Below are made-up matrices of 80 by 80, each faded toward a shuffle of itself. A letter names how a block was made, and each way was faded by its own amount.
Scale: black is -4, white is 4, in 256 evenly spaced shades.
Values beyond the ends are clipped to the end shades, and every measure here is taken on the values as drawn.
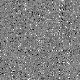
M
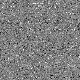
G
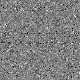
G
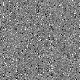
M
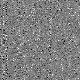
M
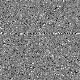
G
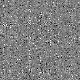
M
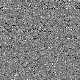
G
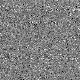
G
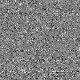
G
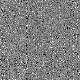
M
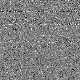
G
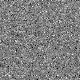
G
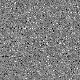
G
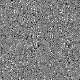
M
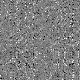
M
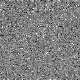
G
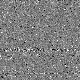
G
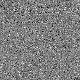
G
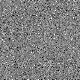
G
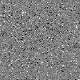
M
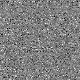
G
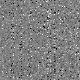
M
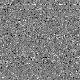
G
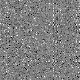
M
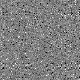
M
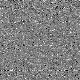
G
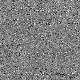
G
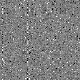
M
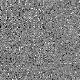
M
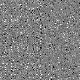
M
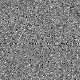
G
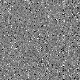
M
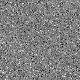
G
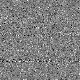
G
